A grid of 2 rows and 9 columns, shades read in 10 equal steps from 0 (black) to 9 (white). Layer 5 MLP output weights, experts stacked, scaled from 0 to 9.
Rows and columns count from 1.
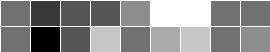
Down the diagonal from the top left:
4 0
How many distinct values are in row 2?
6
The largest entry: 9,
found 2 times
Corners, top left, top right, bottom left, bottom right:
4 4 4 5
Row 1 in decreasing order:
9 9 5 4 4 4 3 3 2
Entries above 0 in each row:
9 8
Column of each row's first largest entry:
6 4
